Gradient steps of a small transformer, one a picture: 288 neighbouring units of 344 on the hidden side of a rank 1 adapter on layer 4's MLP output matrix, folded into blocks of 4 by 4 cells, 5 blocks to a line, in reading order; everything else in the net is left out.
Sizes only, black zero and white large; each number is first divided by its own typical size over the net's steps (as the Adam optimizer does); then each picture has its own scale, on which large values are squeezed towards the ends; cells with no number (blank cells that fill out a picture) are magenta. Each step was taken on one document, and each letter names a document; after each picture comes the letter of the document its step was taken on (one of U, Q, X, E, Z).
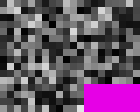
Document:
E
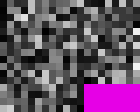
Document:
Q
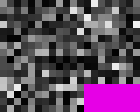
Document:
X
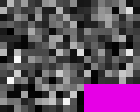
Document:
Q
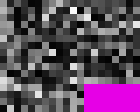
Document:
X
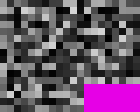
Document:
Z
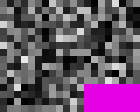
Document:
Z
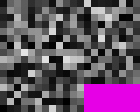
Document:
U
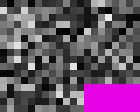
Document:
X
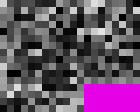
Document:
X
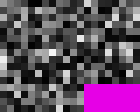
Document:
U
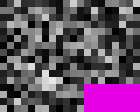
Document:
Q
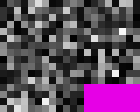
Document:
E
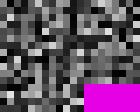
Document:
Z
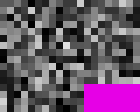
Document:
E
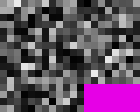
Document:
Q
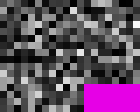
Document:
X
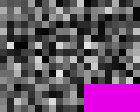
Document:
Q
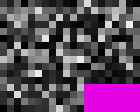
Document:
U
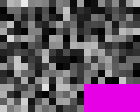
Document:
E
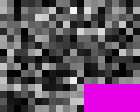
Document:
X
